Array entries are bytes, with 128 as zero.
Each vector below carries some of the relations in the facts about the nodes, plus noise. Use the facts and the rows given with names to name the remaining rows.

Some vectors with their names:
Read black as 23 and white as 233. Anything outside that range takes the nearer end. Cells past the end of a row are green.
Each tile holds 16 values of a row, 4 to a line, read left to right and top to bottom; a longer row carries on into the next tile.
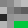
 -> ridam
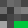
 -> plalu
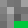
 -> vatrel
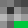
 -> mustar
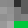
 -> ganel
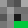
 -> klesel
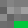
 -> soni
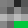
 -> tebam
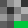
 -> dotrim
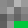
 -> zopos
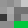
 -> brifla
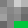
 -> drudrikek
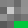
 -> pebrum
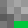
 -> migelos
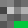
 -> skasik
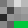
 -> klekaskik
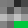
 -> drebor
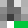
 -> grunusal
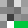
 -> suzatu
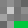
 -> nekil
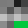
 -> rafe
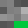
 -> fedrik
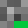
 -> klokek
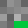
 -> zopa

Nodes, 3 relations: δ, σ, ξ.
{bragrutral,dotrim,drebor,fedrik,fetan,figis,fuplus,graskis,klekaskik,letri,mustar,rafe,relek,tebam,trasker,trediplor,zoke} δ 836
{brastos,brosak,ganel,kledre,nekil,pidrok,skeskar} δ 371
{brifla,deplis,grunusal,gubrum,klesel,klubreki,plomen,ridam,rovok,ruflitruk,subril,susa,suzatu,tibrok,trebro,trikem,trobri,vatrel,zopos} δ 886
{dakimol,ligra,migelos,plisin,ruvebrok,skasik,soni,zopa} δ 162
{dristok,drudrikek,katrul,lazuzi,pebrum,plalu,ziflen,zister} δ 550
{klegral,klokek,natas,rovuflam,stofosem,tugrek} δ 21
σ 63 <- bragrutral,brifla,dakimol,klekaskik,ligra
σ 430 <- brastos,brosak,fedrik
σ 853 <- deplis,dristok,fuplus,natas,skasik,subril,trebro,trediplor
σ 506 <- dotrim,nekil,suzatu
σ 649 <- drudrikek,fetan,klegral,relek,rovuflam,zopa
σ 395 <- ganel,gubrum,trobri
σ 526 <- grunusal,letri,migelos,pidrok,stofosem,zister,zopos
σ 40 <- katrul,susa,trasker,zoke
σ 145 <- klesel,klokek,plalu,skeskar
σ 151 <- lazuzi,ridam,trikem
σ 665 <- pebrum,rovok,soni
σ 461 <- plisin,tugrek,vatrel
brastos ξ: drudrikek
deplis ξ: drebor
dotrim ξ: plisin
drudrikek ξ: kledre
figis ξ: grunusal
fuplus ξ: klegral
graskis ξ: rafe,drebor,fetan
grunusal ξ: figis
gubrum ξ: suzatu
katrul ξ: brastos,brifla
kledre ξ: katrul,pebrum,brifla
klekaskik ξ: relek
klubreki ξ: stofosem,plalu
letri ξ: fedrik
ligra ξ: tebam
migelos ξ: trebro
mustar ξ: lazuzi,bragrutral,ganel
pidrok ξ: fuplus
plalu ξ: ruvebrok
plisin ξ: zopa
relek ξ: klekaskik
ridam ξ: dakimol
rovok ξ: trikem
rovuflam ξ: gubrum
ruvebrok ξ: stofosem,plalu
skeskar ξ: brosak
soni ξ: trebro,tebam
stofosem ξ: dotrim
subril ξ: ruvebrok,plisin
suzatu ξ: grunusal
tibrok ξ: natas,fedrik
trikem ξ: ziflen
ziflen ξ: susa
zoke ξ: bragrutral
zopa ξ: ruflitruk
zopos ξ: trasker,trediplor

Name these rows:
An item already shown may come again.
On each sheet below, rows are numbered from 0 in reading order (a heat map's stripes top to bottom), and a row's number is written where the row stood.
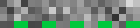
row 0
dotrim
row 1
fuplus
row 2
zister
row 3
ziflen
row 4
klekaskik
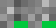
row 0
brosak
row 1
rovuflam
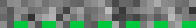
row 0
plisin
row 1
bragrutral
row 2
zoke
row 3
letri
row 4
plalu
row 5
pidrok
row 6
tibrok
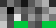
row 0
ruvebrok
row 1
dotrim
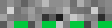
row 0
nekil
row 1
brastos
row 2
lazuzi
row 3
trebro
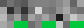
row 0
klubreki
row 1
klegral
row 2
lazuzi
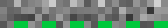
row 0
subril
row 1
katrul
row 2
rovok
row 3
stofosem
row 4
klokek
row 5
relek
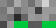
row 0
deplis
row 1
relek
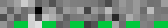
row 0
katrul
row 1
figis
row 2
soni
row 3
trediplor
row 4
ligra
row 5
tugrek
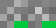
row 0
rovuflam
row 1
klegral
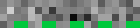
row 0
nekil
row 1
kledre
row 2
skeskar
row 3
dakimol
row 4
susa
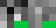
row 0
ruvebrok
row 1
vatrel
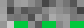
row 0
gubrum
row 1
trasker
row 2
trobri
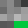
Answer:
fetan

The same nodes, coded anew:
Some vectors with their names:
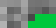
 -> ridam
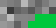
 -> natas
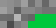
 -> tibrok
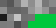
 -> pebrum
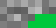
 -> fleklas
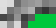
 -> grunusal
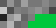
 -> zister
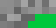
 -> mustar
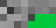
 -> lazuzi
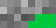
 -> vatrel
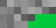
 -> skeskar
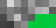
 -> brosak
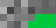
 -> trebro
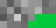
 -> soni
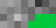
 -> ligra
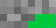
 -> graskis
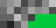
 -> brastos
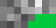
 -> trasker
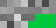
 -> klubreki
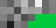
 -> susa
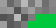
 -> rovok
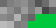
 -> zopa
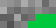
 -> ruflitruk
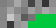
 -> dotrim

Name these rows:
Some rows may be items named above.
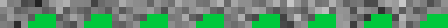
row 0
klekaskik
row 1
brifla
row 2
ganel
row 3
skeskar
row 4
skeskar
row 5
brosak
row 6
relek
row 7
bragrutral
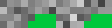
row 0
klokek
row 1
klubreki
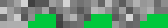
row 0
stofosem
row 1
fedrik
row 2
soni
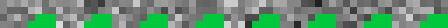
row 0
fleklas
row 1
subril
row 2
klegral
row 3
fuplus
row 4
figis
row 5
klekaskik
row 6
kledre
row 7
plisin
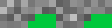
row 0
klesel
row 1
ziflen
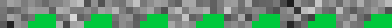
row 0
nekil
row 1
klubreki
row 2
tugrek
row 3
plisin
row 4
zopos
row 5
katrul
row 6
klokek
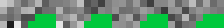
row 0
suzatu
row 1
subril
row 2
pidrok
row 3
rovok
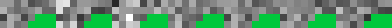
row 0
letri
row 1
grunusal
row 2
plalu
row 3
fetan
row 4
letri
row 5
migelos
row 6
drudrikek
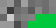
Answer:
trediplor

